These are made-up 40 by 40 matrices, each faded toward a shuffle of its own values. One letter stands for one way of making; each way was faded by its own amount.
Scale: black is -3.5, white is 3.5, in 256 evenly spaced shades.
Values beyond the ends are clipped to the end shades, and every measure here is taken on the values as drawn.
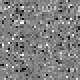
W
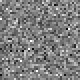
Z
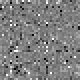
W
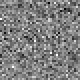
Z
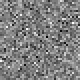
Z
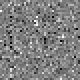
W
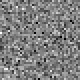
Z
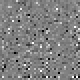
W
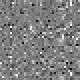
W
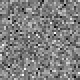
Z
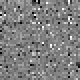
W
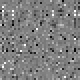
W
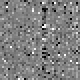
W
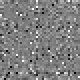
W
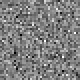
Z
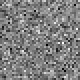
Z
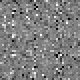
W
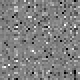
W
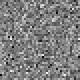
Z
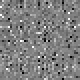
W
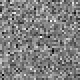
Z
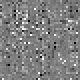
W
